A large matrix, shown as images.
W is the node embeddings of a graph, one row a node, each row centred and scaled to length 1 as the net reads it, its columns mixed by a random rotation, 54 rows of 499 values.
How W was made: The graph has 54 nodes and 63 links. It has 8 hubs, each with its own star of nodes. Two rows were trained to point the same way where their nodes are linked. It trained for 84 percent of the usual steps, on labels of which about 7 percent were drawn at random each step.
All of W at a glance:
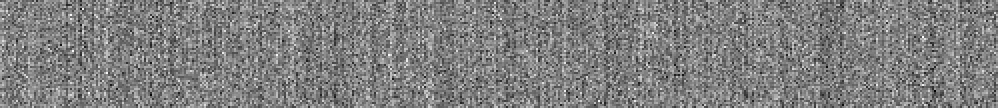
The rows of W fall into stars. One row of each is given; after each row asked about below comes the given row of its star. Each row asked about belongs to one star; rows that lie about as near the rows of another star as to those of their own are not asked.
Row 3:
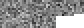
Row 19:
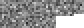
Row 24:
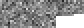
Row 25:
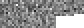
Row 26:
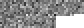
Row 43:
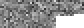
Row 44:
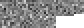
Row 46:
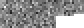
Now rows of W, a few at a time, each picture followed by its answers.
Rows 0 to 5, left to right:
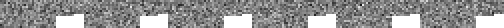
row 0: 44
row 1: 3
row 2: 24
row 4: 26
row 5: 3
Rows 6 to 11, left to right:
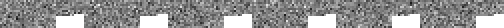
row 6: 44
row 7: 46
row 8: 19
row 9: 46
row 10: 3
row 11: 44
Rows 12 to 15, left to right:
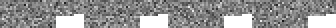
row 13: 26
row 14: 43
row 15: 26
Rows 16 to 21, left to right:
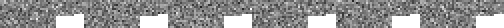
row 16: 43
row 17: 44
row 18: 25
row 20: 43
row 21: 43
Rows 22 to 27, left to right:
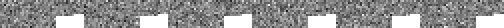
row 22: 46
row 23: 43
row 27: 26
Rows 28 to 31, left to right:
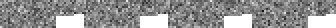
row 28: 43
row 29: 24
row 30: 24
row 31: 46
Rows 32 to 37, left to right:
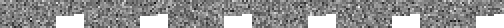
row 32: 3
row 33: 25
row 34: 43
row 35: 3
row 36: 43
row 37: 44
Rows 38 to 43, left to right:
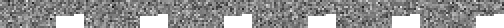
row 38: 26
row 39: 24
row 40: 25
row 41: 46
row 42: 19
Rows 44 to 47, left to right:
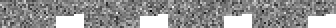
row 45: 46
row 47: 46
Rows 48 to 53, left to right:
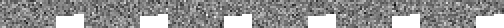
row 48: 46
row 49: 25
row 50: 44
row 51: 25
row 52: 3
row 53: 3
